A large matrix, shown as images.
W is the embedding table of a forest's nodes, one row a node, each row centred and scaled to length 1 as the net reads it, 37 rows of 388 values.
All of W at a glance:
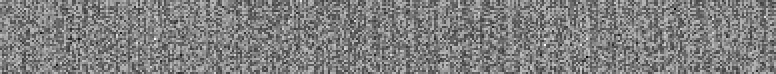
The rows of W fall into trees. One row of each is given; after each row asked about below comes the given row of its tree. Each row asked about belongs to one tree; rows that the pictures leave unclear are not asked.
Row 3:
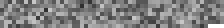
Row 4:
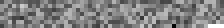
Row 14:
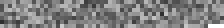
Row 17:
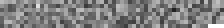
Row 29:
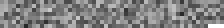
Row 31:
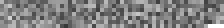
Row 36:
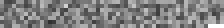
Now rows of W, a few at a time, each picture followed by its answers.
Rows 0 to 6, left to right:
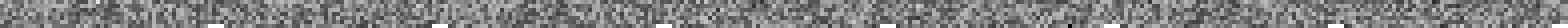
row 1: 31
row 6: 4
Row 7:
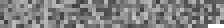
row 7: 31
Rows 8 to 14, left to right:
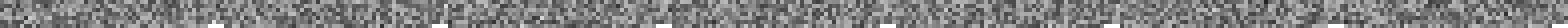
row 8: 14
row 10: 17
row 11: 17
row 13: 17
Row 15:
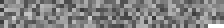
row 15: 29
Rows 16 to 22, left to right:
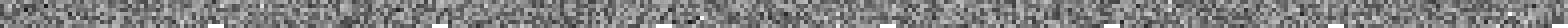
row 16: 3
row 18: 17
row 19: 14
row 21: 29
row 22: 3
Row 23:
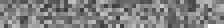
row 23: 4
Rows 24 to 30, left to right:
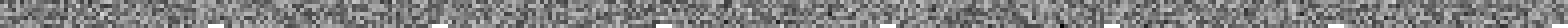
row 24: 4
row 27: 36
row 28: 31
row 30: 36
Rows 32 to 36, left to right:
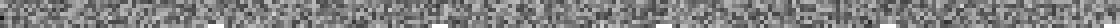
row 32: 4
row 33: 31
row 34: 31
